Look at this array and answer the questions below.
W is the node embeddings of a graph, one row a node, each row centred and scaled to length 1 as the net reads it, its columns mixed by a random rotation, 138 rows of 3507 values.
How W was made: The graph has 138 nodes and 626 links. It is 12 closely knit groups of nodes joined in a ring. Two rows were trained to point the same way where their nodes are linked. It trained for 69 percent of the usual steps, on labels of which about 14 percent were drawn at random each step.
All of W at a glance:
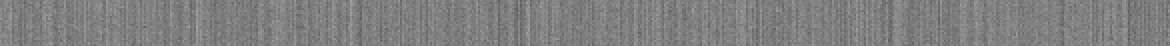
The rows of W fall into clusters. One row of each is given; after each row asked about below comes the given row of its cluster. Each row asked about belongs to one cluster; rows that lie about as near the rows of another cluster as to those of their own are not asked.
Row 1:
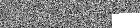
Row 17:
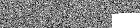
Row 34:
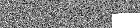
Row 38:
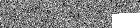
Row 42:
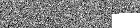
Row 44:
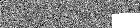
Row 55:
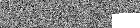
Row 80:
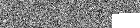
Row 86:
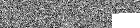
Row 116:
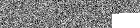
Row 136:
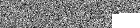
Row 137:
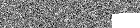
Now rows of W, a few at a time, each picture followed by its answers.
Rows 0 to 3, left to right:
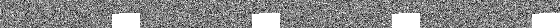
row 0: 44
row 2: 17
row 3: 137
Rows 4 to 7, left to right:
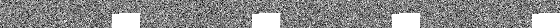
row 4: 116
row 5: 136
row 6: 44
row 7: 137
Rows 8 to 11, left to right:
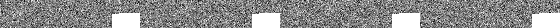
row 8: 44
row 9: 116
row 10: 44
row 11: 80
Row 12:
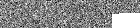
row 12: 116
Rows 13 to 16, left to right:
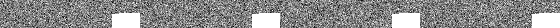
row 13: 17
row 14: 55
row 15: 136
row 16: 17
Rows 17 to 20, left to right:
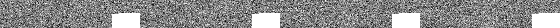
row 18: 17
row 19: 86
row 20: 86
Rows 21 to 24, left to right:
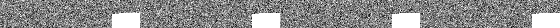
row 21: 137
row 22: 55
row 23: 44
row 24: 55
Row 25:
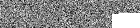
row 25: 136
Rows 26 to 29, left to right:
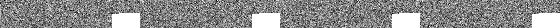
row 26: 44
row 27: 80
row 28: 80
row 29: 42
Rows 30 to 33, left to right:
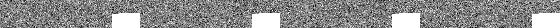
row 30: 136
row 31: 55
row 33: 86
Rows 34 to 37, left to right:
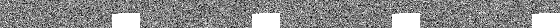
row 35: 55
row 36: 55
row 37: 17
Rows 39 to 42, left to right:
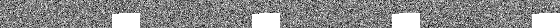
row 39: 116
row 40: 42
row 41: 1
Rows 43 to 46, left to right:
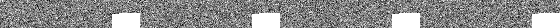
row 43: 42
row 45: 137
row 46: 137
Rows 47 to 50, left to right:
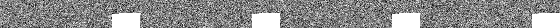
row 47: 55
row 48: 34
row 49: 80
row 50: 86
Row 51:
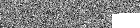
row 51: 38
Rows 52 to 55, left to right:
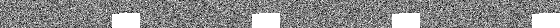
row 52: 42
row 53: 55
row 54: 34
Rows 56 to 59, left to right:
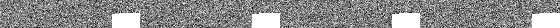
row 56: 55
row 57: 17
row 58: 42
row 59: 137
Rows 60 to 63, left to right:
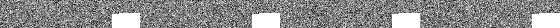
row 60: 116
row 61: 116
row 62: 34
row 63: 44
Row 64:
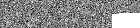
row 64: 38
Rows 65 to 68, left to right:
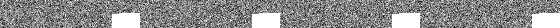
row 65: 34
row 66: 116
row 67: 44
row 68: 136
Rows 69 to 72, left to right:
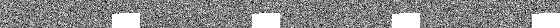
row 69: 80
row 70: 17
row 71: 137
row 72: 1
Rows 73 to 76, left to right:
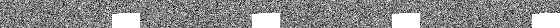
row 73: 38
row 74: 1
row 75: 44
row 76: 42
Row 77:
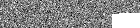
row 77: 38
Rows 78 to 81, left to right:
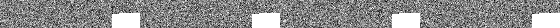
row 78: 80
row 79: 1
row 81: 80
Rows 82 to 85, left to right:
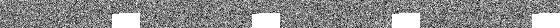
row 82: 80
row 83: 42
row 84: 136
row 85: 38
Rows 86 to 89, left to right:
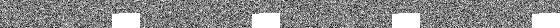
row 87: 137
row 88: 86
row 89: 34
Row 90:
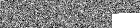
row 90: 86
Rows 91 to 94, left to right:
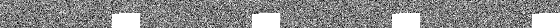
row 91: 17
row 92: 136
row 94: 116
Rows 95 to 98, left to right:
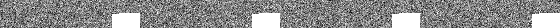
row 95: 38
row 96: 136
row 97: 34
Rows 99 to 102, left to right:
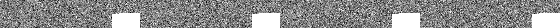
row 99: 55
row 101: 44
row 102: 137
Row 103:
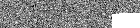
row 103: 55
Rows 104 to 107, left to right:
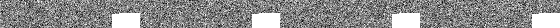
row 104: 44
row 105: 34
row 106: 38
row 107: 55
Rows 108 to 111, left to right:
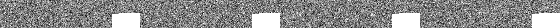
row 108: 34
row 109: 116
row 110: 44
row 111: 17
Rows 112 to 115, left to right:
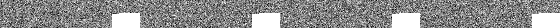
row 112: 38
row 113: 116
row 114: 55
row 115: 17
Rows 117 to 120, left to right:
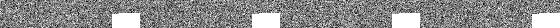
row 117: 86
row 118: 44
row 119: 86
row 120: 38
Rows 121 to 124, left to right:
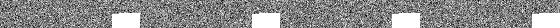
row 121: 17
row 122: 136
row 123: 34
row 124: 116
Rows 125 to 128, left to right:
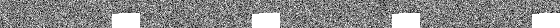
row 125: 34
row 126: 137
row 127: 55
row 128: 42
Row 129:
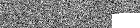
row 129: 17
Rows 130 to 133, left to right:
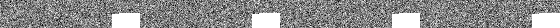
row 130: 44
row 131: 137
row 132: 116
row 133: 1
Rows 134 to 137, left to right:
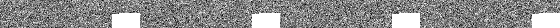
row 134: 42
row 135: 17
